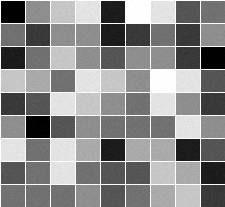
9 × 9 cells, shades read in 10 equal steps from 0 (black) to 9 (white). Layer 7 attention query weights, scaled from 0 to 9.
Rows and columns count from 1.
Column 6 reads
9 2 5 5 4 4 6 3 4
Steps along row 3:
up up down down up same down down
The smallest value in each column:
0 0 3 4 1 2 4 1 0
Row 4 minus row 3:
6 2 -3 3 4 0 4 6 3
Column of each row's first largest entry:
6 3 3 7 3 8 1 3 8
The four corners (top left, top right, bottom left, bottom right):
0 4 4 2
